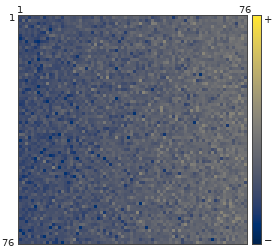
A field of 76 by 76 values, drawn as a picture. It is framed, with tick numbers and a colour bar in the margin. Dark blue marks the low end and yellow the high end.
Overall the values sit about 30% of the way up the scale. The values follow a bell shape. The field climbs toward the right. No row or column stands out. There are no regular stripes.
